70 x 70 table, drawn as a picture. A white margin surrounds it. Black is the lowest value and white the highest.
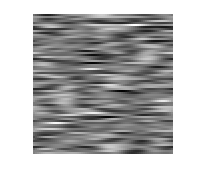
Mirror symmetry: none. Grain: streaks across. Histogram: bell-shaped. Average level on the scale: 50%.
